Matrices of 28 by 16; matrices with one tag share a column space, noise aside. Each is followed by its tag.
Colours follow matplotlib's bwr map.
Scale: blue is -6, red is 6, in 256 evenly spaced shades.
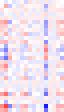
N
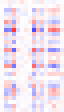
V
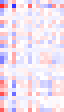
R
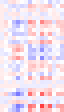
N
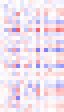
V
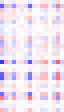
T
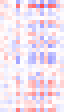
R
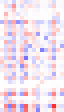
N
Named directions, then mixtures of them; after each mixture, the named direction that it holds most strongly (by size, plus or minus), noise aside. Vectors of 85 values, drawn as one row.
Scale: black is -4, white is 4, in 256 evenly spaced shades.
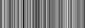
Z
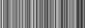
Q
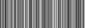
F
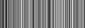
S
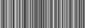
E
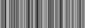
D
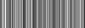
Z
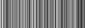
Q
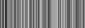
F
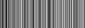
S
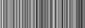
Q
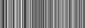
E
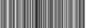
E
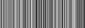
E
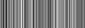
S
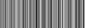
F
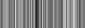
Z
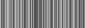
E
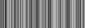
F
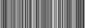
F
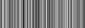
Z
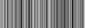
S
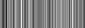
S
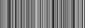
E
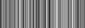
Z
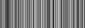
E
